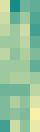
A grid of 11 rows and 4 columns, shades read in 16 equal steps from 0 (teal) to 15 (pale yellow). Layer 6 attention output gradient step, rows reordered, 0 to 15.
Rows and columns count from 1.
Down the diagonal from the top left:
13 5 12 5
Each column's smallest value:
3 0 6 3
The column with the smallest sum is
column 2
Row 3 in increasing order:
3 9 11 12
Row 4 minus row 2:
-3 4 2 1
